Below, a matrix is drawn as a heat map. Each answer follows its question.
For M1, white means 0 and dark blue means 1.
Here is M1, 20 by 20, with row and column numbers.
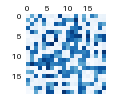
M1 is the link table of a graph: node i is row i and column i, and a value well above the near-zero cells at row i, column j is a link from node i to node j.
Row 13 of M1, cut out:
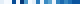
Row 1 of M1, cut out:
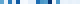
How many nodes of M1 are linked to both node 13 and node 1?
4
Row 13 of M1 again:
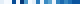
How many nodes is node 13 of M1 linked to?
12
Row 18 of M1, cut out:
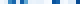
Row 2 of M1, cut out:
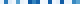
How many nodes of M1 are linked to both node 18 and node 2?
1
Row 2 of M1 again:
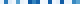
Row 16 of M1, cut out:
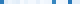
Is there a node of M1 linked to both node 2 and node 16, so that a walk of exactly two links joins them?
no
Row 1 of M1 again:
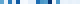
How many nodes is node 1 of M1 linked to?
8
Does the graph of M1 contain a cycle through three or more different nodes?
yes
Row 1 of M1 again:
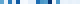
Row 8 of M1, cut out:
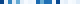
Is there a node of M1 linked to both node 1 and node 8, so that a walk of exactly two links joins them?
yes
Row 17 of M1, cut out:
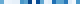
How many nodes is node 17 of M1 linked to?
11
